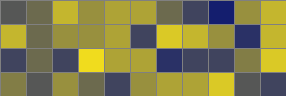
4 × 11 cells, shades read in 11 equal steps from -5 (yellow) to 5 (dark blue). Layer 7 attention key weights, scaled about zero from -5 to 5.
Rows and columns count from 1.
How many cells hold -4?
3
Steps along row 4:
up down up up down down same down up up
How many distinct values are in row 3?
7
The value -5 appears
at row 3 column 4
